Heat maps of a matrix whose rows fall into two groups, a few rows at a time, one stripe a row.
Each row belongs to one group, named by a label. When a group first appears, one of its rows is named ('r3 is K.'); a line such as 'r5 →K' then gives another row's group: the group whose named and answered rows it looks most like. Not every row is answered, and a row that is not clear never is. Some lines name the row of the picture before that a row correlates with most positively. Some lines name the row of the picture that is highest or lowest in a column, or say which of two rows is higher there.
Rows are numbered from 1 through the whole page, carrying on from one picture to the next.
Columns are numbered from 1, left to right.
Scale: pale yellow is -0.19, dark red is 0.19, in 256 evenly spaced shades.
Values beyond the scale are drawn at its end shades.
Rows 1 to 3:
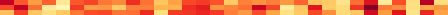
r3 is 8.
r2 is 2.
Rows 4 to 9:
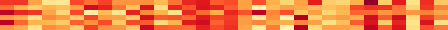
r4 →8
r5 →8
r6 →2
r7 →8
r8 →8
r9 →8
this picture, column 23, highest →4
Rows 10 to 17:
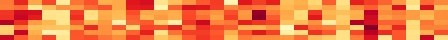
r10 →2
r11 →8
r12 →2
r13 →2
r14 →2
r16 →2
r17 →8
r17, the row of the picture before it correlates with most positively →8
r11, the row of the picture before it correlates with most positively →8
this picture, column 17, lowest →10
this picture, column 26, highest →14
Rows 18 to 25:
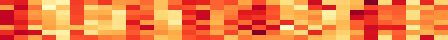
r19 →2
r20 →2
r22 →2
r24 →2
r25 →8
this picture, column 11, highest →23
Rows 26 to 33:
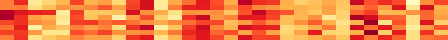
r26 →2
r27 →8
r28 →2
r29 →2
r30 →8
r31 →2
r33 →2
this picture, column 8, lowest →28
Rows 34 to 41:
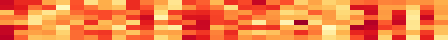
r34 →2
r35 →2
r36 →8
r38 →8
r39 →2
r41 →8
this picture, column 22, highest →38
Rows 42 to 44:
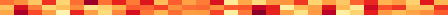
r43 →2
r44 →2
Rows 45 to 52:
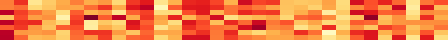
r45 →2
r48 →8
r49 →2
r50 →2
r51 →8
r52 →8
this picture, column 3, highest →49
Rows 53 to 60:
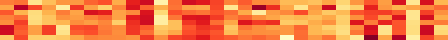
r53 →8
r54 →2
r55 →8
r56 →8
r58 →8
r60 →8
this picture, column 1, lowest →60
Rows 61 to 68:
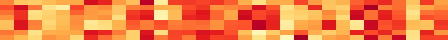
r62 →2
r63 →2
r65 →2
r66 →2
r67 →8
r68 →8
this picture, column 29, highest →68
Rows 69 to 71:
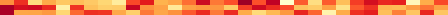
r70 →2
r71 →8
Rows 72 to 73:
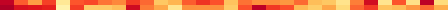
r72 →8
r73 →2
